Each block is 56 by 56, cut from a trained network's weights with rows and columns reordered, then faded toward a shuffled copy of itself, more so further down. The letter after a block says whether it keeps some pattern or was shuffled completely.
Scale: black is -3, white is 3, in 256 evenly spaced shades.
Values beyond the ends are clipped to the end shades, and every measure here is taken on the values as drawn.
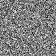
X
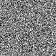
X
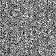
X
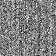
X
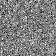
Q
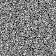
Q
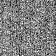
X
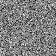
Q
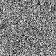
X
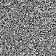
Q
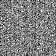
X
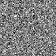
X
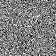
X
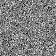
Q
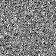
Q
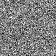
Q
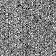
X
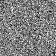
Q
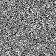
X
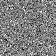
Q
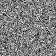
Q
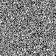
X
